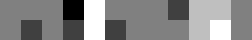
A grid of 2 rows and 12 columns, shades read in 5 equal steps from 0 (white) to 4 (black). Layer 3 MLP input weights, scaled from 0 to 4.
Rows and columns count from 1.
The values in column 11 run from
0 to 1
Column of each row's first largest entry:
4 2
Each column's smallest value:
2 2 2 3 0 2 2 2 2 1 0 2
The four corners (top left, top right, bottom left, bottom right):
2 2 2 2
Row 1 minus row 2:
0 -1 0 1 0 -1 0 0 1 0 1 0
